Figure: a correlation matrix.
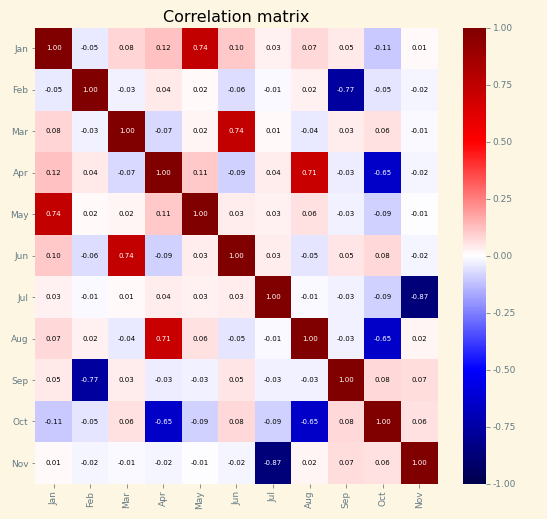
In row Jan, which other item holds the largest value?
May
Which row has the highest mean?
Jan
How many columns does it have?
11
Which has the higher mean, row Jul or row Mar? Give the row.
Mar
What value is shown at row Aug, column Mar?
-0.04
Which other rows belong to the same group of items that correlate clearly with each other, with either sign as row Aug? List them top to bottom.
Apr, Oct
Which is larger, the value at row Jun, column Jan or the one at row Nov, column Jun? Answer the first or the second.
the first
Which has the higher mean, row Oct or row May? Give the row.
May
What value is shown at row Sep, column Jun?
0.05
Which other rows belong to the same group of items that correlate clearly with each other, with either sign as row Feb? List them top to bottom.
Sep
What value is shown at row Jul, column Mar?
0.01
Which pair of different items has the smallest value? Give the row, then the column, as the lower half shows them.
Nov, Jul
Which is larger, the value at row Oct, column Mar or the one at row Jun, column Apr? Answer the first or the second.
the first
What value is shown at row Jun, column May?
0.03
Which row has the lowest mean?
Oct
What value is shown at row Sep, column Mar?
0.03
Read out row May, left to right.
0.74 0.02 0.02 0.11 1.00 0.03 0.03 0.06 -0.03 -0.09 -0.01
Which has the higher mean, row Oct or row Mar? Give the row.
Mar
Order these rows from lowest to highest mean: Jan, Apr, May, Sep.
Sep, Apr, May, Jan
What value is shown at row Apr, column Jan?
0.12
